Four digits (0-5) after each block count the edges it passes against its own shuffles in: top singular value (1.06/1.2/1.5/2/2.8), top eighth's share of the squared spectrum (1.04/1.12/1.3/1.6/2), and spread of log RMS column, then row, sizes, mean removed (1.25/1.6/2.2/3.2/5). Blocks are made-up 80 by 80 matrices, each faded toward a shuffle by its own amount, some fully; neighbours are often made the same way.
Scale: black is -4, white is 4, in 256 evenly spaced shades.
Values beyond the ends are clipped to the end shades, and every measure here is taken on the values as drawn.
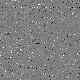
2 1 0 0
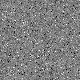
0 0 0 0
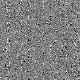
1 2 3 0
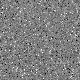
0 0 0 0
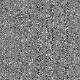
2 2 3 0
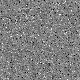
0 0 0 0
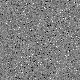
0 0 0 0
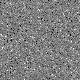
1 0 1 0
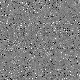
3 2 0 1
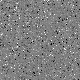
0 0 0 0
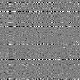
5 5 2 3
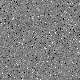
0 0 0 0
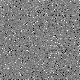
3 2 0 1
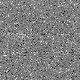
3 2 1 1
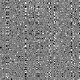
4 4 3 2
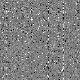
4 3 2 1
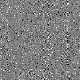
3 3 2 1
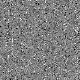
1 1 2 0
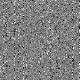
2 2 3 0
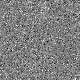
1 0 0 0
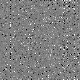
2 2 2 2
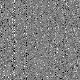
2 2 3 0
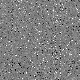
1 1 1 0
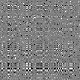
5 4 3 3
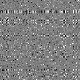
5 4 2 3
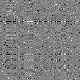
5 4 2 2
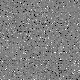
3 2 0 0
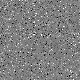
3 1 0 0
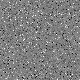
1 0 0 0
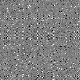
4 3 2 2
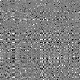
5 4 3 3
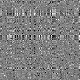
5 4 3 3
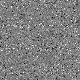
1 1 0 1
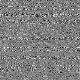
2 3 0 4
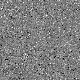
1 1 0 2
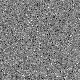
1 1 0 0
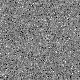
1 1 0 0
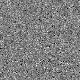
2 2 0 1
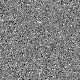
1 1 0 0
